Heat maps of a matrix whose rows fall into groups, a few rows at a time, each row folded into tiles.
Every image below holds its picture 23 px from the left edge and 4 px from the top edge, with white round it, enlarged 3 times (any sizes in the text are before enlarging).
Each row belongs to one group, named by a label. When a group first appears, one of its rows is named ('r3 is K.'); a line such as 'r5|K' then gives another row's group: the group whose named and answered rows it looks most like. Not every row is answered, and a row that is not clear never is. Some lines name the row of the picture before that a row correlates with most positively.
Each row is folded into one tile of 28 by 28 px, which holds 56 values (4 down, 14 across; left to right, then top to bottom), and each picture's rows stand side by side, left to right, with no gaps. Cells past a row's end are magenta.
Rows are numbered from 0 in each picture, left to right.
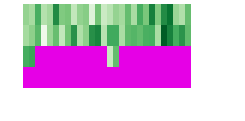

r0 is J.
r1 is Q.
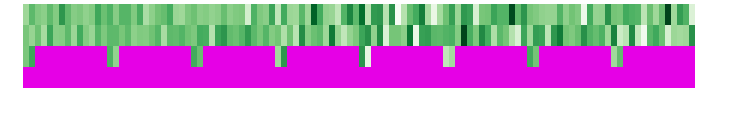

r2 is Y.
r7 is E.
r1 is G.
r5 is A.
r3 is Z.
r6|Y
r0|Z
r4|G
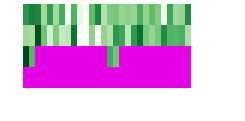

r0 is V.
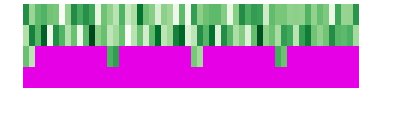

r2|G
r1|J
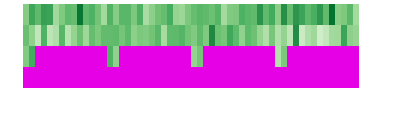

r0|E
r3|E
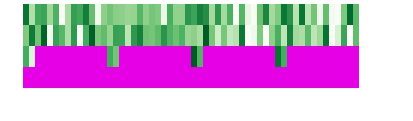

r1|Y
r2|V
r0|G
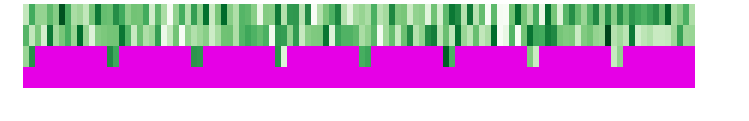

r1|V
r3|G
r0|Z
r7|E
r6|A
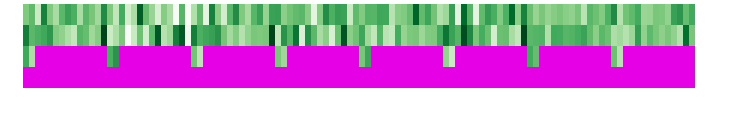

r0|A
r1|J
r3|G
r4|E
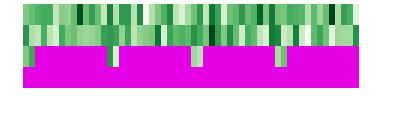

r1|G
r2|A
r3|E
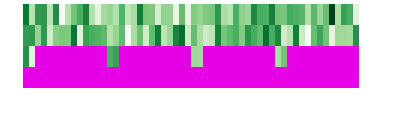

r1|J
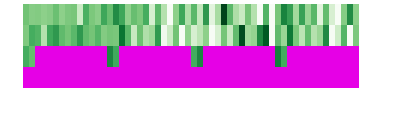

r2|J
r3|V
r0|Y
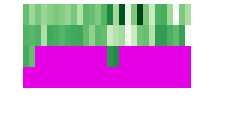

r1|J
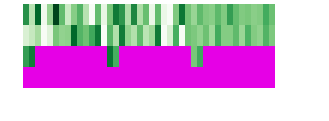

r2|Z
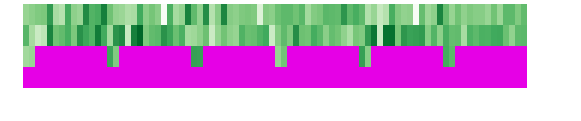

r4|Y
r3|A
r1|Y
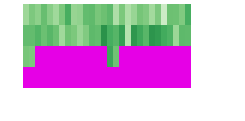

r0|A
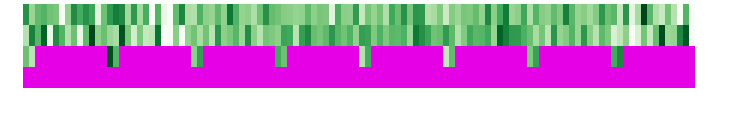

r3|Y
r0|G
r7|J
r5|Q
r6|Z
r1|V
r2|Z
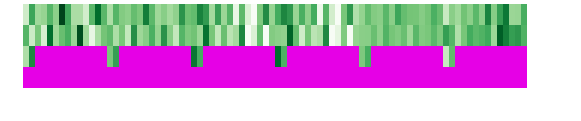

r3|V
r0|Z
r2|V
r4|Z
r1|Z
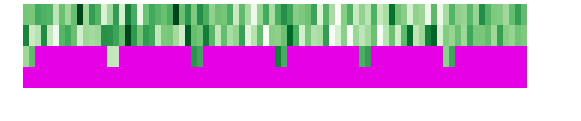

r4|J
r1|A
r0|E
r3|V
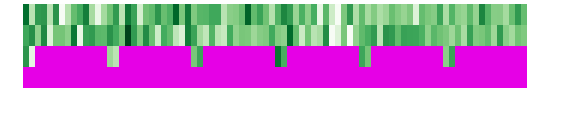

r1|A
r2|E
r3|V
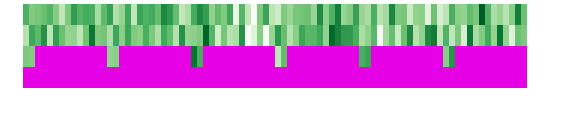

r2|V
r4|J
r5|Z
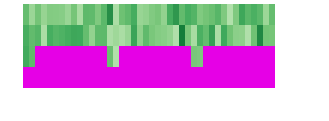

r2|G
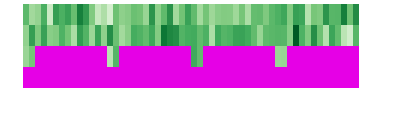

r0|Q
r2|Y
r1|Q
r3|A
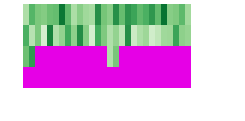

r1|E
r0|Z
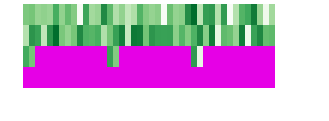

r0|Y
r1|Y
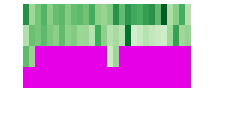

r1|E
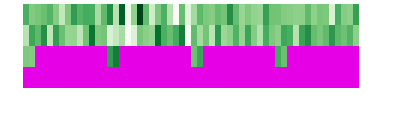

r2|Z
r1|J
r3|Y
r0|G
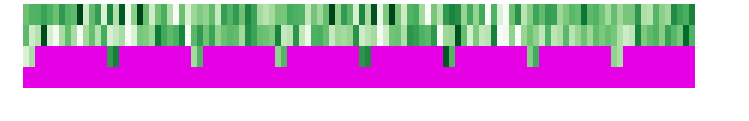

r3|E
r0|E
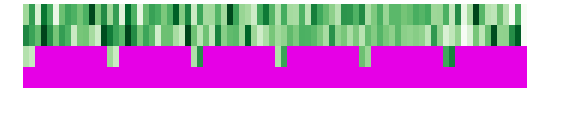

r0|A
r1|A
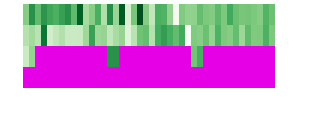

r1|J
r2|Z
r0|E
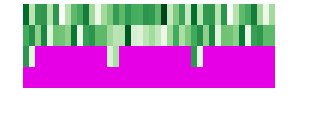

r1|E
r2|G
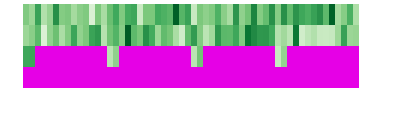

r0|J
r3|E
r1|A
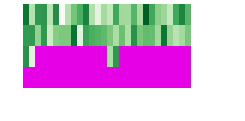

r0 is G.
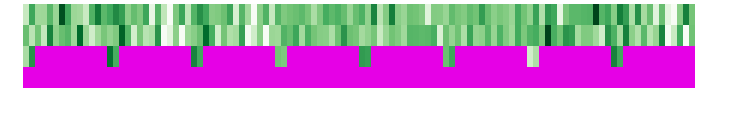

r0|Z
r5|Z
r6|A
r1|V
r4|J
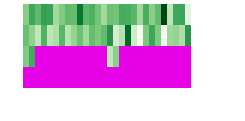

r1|E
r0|E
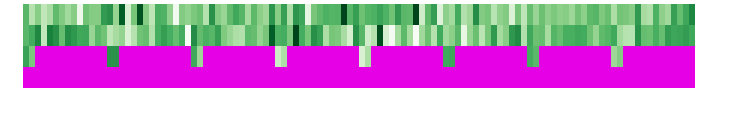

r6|Y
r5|J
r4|E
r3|A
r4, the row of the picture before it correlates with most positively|1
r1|J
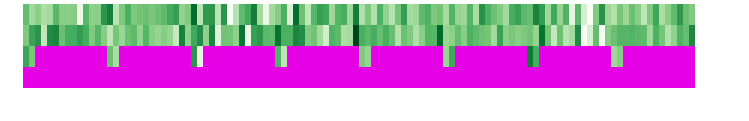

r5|Z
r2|G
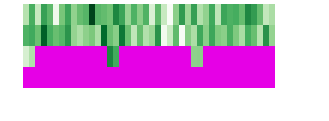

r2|Q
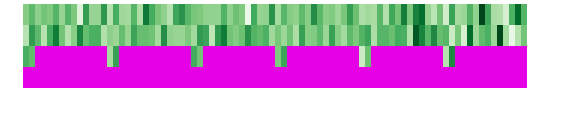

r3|Z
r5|Z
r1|Z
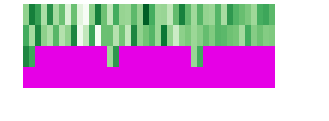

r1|Z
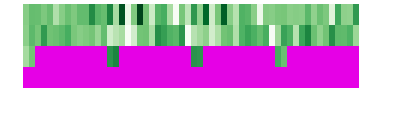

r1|J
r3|Y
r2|J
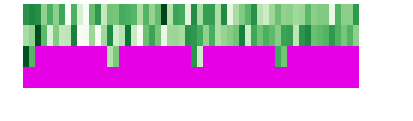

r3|Y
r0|V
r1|E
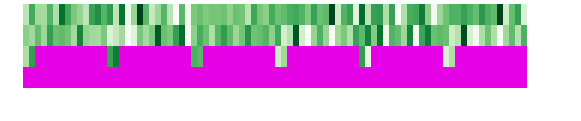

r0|Z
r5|E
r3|E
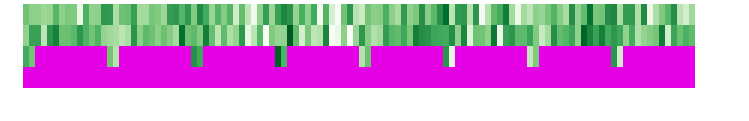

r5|G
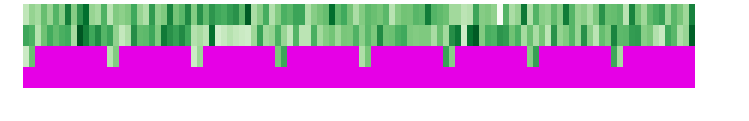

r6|Z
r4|A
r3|E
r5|Y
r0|Q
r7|A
